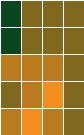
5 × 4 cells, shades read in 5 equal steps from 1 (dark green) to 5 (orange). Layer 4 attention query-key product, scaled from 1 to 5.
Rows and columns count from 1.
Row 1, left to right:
1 3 3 3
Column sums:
13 19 19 15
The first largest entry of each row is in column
2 2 1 3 2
